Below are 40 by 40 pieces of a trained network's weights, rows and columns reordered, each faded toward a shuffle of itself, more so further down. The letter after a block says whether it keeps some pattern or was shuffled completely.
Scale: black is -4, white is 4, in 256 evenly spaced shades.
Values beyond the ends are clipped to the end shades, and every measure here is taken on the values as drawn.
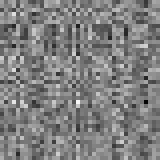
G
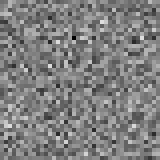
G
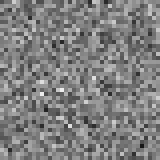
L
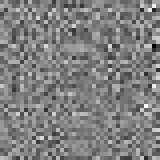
G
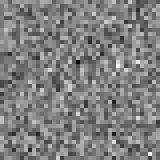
L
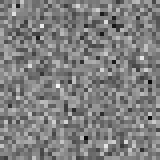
L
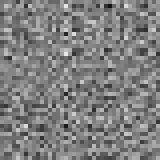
G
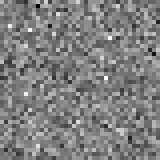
L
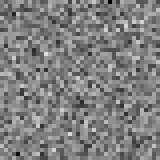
L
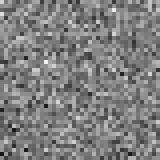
L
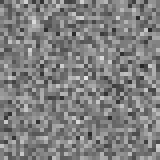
L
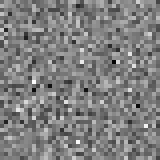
L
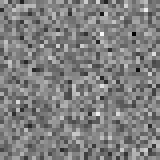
L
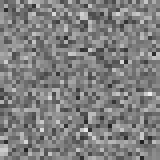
G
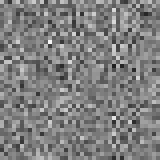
G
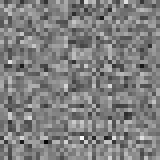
G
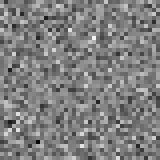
L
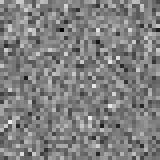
L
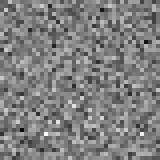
L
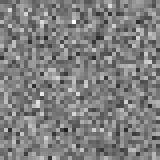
L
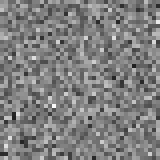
L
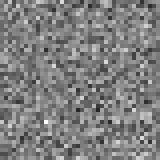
G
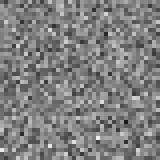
L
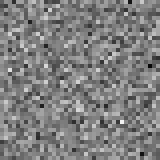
L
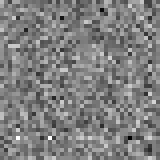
G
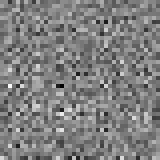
G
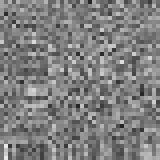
G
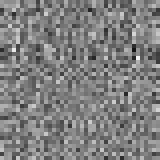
G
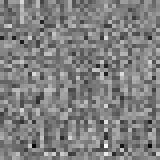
G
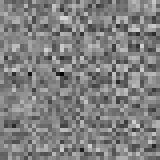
G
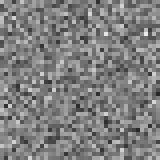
L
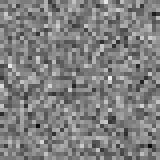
L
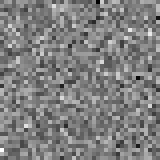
L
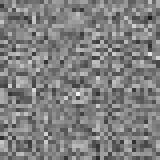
G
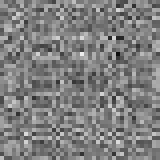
G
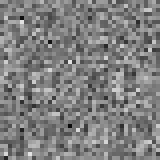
G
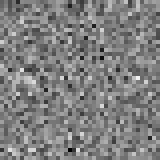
G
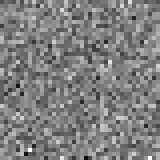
L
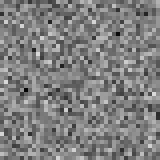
L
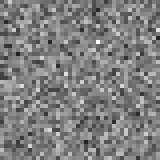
L
